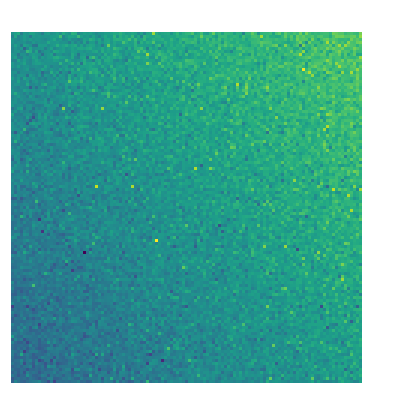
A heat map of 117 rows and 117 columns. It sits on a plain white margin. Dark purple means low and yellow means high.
Stripes: none. Slope: up to the top right. Mirror symmetry: none. Ninth with the highest average: top right. Ninth with the lowest average: bottom left.
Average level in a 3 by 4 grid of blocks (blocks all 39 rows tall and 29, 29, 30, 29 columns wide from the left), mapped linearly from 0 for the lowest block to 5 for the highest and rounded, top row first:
2345 / 1234 / 0123
